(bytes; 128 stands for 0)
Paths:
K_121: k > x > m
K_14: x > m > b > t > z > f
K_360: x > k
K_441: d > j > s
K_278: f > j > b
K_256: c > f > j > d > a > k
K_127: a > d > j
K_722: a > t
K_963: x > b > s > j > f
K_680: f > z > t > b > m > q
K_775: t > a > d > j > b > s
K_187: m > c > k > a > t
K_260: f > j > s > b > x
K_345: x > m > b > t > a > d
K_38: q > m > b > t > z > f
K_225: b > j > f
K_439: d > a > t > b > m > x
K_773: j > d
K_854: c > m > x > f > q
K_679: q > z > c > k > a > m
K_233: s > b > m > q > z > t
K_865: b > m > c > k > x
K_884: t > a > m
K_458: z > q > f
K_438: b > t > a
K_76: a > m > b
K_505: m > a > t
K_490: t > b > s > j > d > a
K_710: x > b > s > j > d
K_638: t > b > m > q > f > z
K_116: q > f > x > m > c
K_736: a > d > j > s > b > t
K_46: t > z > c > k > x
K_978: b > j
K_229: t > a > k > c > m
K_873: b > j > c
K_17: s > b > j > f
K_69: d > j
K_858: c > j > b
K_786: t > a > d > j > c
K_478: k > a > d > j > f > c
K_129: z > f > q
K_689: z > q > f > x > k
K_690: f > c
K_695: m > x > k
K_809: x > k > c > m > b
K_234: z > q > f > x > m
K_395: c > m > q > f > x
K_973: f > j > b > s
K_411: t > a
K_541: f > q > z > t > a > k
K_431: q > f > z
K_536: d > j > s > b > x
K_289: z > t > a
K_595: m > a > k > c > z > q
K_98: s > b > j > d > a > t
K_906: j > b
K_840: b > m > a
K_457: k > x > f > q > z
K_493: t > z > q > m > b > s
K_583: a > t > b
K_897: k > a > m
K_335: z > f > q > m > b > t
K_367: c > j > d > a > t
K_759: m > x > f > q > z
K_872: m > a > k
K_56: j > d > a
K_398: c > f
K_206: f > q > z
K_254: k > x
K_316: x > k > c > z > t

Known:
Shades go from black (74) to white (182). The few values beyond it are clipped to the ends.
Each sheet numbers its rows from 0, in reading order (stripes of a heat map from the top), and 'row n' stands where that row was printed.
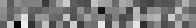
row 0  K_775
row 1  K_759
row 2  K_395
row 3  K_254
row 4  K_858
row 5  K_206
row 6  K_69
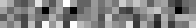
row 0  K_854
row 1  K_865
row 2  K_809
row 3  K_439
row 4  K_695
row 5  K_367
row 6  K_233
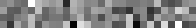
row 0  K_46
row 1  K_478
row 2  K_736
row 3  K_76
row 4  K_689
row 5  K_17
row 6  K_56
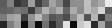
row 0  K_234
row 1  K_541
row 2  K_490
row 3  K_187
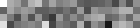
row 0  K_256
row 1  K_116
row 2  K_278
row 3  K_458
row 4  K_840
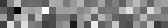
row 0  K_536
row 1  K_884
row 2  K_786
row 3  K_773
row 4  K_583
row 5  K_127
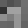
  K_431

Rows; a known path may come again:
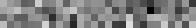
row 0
K_398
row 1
K_121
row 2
K_367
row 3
K_225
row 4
K_457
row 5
K_233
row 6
K_973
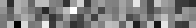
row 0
K_736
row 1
K_360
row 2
K_722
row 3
K_906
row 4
K_872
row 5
K_98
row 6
K_680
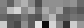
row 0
K_583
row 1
K_490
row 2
K_316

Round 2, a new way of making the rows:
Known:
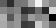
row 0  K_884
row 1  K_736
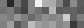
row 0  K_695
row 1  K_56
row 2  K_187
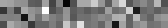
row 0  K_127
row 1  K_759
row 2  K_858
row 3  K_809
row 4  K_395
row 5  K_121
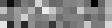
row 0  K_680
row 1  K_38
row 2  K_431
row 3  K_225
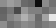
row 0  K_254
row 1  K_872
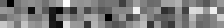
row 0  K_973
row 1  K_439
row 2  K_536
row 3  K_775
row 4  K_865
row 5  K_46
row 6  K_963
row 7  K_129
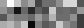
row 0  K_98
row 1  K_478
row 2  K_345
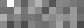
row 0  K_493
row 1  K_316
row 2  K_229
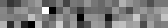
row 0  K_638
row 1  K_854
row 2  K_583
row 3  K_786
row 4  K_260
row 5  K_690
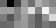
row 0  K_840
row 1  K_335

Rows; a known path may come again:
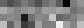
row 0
K_438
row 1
K_690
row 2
K_278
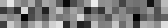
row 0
K_736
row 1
K_17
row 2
K_680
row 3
K_441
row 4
K_583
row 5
K_906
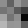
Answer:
K_722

